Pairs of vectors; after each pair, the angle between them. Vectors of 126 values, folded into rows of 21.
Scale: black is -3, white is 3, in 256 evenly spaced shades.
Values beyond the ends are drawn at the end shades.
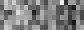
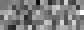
partly opposed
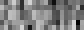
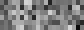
partly aligned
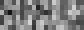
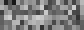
orthogonal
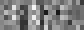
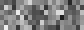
partly opposed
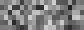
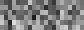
partly opposed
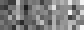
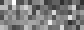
partly opposed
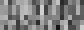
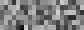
orthogonal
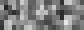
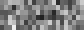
orthogonal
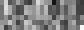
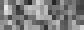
nearly parallel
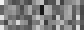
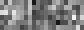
orthogonal
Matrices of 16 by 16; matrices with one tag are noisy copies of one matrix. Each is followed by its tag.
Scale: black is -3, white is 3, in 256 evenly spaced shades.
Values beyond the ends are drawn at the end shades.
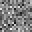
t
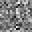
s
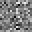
s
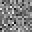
t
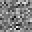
s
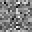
s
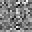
s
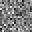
t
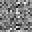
s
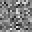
s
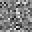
s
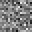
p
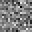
p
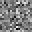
s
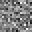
p
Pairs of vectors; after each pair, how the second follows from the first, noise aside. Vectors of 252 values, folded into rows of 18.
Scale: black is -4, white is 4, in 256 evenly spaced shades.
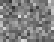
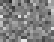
copied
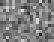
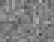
shrunk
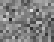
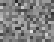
shuffled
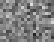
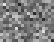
shuffled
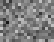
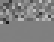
partly zeroed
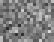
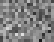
negated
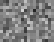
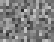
negated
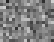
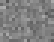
shrunk
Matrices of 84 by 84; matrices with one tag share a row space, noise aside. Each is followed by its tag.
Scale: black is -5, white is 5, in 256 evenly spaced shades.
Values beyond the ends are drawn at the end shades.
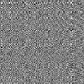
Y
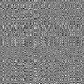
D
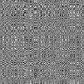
D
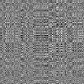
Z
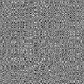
D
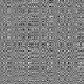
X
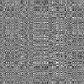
Z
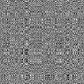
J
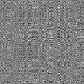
X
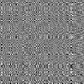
Y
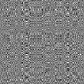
J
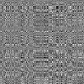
Z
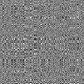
D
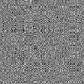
D
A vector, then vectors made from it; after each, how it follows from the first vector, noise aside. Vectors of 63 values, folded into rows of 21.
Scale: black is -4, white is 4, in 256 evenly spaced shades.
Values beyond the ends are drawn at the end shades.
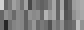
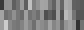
negated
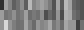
negated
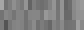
shrunk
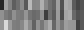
negated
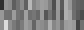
negated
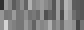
negated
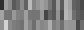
negated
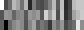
scaled up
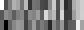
scaled up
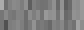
shrunk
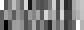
scaled up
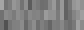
shrunk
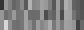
negated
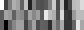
scaled up
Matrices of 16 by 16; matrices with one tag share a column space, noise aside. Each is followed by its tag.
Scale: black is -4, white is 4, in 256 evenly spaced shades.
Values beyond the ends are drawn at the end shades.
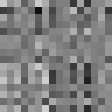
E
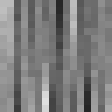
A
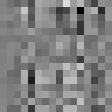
E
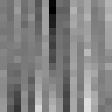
A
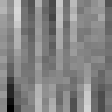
A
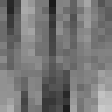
A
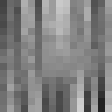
A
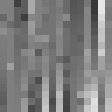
A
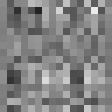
E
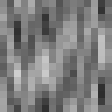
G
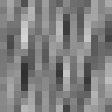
G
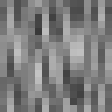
G
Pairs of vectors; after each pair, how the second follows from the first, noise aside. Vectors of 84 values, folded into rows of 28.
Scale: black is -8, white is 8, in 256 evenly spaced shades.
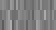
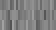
negated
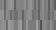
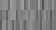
wrapped around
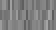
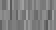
negated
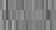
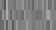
negated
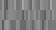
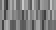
scaled up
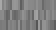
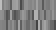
scaled up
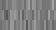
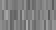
negated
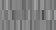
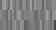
wrapped around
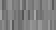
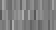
negated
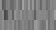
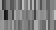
scaled up
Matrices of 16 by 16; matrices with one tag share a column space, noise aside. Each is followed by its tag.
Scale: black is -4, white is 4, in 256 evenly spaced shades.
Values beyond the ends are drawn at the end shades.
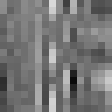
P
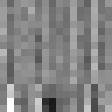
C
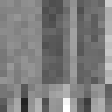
C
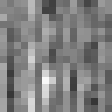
P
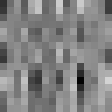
P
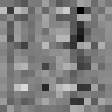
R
